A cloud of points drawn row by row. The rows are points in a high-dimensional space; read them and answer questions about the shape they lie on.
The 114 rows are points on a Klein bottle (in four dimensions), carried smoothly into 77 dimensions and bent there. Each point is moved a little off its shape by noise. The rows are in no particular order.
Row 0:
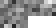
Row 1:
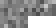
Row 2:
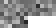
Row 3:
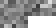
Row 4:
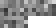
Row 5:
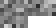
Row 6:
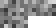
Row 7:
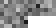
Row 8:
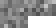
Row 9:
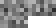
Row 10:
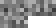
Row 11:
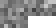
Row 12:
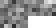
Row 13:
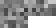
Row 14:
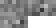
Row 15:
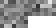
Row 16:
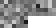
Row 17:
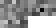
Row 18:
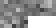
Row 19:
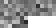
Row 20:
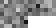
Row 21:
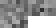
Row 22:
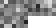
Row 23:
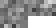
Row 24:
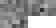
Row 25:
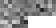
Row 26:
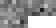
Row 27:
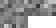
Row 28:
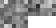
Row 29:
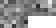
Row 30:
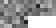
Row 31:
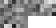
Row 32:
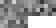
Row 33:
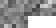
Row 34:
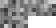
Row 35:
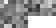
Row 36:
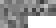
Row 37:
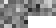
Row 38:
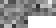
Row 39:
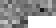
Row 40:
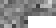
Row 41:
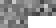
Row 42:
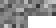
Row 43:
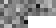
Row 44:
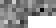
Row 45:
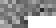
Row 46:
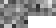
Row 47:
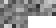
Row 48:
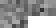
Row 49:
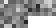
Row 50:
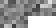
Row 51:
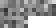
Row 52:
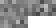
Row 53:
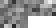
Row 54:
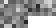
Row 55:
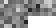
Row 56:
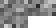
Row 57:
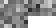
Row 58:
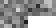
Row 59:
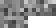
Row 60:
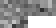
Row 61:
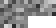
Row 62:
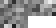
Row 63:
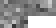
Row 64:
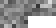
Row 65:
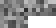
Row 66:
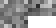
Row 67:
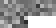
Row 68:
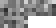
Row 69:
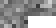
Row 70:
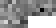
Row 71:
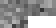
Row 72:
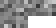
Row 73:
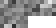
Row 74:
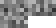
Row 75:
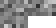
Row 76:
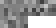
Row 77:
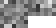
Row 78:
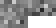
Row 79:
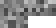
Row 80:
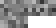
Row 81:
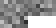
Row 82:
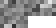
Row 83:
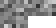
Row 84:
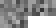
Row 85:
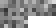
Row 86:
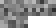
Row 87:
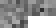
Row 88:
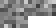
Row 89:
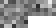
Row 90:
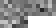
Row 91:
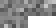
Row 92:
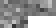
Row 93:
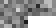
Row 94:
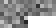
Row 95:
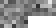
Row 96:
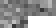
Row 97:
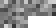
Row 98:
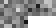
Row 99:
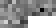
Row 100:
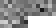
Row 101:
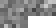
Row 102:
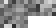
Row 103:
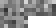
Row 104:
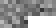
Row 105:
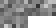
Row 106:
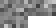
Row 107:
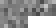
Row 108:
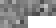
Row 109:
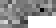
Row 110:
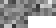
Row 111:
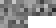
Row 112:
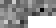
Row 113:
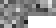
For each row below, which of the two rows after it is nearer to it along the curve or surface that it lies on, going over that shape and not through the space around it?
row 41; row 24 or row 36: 24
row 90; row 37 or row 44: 44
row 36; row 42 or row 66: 42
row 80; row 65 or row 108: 65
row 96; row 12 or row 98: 98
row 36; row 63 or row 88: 88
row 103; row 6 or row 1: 6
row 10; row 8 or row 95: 8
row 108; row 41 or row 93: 41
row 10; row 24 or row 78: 78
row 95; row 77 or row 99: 77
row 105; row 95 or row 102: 102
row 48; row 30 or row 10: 30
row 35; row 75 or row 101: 75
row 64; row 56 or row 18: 18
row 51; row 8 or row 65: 65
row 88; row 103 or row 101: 103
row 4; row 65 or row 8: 65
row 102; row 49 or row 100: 49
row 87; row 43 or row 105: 43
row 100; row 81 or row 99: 99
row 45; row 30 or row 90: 30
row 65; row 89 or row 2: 89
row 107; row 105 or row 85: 105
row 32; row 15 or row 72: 72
